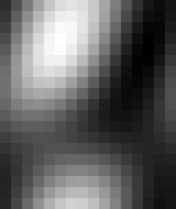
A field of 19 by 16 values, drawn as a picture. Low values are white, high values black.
Ninth with the highest average: top right. Ninth with the lowest average: top middle. Lone odd cells: none.
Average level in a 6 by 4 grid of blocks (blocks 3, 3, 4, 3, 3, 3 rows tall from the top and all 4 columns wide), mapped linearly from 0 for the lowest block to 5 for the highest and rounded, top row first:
3 0 2 5 / 2 0 3 5 / 2 2 4 5 / 3 4 5 4 / 4 3 4 5 / 4 1 2 5
